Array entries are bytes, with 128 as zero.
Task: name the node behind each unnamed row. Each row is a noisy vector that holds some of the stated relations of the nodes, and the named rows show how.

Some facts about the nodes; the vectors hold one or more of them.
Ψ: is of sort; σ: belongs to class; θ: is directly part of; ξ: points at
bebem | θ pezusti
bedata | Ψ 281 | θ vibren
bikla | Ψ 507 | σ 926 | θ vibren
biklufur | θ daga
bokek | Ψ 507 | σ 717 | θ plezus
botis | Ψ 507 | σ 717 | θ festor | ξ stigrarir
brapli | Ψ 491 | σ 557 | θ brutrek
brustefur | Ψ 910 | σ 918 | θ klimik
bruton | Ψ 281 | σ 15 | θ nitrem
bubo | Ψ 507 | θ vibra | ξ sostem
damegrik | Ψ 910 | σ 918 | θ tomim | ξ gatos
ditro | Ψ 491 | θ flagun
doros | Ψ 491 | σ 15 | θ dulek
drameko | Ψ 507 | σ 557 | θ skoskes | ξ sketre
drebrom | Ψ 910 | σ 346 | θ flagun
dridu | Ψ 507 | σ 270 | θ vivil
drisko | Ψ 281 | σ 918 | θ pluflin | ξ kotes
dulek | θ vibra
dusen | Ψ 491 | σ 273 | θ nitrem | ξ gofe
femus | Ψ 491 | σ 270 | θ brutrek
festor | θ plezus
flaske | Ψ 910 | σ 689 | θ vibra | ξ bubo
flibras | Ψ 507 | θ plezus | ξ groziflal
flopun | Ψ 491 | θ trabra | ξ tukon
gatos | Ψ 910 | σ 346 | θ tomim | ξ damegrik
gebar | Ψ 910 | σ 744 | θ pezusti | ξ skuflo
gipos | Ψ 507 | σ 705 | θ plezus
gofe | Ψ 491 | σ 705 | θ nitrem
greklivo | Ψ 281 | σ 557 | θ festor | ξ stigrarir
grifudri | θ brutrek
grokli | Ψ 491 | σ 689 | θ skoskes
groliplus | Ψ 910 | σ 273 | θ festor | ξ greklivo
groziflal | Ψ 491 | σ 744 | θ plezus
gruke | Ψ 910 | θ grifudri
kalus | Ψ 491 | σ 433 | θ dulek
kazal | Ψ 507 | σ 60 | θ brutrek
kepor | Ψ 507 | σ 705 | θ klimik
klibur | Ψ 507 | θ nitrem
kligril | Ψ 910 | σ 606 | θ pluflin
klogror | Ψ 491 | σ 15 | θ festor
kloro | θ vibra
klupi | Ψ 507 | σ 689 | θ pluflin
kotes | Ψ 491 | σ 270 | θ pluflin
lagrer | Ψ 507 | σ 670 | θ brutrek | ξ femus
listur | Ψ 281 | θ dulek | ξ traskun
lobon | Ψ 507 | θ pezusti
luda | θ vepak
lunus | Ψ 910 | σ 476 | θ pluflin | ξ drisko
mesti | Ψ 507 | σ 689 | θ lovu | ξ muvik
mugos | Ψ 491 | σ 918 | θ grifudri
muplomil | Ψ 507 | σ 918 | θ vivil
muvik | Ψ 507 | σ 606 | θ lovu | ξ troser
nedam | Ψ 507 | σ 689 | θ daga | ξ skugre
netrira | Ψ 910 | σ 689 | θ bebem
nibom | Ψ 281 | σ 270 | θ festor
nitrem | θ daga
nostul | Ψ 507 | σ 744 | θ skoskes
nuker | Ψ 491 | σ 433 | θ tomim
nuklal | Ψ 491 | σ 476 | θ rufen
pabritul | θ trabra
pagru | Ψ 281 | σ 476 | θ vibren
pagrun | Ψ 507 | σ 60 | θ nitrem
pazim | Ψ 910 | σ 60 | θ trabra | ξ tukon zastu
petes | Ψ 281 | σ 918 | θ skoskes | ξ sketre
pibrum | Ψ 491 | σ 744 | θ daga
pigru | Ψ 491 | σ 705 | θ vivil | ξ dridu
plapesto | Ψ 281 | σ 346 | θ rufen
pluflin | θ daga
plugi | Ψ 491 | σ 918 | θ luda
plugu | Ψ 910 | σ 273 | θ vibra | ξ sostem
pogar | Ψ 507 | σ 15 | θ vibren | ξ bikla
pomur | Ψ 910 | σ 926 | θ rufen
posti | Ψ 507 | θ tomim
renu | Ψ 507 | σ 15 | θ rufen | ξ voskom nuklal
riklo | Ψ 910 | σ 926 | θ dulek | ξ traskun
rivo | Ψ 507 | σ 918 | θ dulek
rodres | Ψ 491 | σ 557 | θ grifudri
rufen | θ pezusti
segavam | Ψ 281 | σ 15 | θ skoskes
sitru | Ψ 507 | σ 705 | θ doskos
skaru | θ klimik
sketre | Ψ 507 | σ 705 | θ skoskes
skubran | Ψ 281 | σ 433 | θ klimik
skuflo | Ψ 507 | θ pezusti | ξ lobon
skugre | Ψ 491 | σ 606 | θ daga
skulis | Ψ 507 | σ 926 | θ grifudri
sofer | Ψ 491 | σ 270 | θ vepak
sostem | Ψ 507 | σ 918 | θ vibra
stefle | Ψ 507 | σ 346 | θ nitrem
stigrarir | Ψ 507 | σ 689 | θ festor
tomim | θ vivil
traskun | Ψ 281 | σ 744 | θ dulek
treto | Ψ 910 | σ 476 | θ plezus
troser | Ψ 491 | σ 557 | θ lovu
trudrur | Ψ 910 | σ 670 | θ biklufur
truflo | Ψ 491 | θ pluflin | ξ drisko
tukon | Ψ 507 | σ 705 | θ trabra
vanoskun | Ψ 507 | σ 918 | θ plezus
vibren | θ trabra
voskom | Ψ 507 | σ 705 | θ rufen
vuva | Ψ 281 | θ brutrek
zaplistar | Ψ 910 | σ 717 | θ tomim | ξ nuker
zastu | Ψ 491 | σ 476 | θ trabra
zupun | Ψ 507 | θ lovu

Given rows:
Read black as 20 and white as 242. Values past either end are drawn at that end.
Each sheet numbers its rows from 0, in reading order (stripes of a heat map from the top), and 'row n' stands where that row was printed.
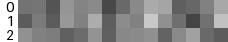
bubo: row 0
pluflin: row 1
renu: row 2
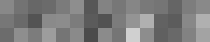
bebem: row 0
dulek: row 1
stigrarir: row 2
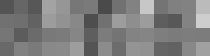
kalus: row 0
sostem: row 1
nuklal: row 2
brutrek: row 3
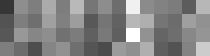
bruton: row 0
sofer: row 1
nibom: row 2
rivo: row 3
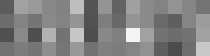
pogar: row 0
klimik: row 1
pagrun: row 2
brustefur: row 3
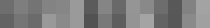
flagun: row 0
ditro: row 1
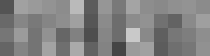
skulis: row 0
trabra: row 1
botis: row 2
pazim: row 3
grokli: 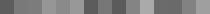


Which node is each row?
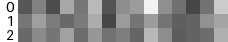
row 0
klibur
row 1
lagrer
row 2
treto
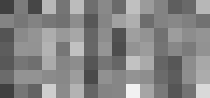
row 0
dusen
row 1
voskom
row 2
pigru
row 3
zaplistar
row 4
groziflal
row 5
muplomil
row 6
gofe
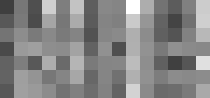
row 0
kotes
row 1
truflo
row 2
vanoskun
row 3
pagru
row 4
trudrur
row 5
drameko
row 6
greklivo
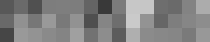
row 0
traskun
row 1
bokek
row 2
skubran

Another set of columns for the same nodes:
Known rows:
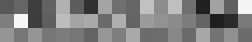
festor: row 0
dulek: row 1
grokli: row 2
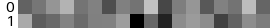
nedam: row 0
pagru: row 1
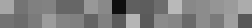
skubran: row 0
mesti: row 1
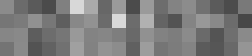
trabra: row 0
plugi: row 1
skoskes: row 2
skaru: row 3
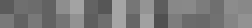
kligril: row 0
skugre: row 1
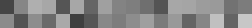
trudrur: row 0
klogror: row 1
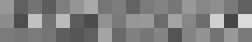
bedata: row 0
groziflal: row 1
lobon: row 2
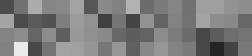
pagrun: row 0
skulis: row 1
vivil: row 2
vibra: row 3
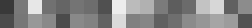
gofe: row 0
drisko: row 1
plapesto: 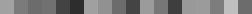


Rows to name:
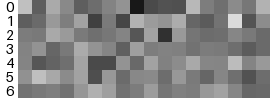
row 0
nuker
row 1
gipos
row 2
kazal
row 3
bubo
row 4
nibom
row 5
doros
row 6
pazim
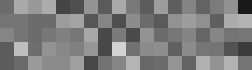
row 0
petes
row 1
lunus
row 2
drebrom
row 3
rivo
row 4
klupi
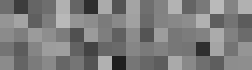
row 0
stigrarir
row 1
flaske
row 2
segavam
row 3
flibras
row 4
troser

